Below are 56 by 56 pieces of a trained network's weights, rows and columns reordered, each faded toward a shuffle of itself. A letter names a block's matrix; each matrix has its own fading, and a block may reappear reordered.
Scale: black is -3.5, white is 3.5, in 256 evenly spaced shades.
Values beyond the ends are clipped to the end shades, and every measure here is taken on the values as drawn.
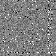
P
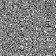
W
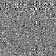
P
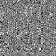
W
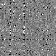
P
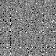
P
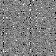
P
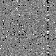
P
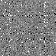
P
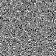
W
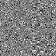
W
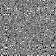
P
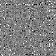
P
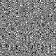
W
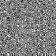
W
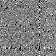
P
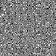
W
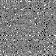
P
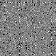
P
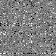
P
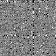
P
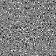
W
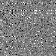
P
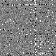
P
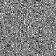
W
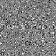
W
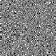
W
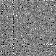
P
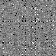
P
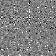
P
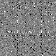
P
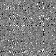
P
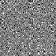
W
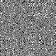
W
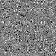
W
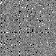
P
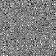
W
